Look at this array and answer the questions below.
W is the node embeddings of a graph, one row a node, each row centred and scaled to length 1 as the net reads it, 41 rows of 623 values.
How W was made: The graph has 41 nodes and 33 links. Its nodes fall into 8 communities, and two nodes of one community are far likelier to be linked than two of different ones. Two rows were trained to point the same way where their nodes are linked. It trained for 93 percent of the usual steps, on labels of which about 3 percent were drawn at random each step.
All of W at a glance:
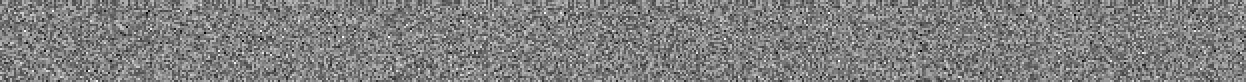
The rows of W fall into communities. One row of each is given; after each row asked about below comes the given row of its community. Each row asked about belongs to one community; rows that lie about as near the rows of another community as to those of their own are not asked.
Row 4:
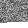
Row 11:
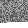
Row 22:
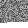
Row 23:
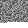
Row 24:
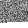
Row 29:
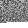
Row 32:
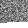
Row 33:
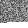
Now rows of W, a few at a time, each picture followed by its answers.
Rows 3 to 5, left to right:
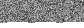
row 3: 24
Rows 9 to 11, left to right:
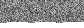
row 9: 32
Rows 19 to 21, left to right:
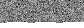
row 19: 23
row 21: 33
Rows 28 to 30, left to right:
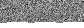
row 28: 32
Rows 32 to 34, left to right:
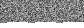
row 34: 23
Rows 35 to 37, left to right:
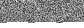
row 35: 29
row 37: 4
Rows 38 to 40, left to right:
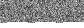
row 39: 22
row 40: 11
